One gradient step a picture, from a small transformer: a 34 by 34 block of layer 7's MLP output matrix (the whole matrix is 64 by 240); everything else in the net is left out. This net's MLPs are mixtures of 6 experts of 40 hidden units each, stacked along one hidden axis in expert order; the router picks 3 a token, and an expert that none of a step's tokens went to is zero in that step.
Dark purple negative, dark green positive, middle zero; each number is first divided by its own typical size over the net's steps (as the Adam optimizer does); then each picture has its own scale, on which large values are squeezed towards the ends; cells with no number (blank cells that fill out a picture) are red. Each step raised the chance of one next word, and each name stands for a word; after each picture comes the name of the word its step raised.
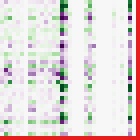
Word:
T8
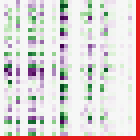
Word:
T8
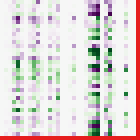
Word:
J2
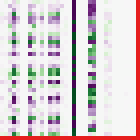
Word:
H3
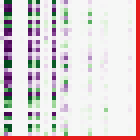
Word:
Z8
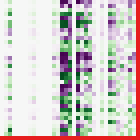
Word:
Z8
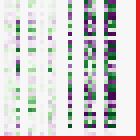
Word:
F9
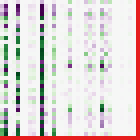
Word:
J2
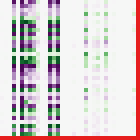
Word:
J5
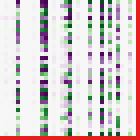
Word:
H3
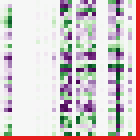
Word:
H3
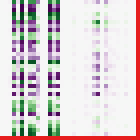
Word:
Z8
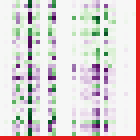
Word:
T8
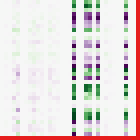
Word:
T8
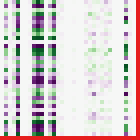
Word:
F9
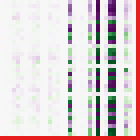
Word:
H3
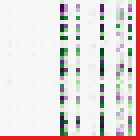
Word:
J2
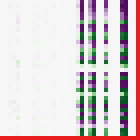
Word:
H3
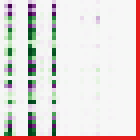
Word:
J2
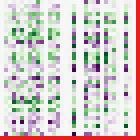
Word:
J5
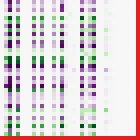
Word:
J5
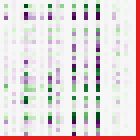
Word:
T8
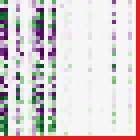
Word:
Z8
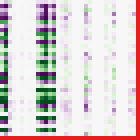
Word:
H3
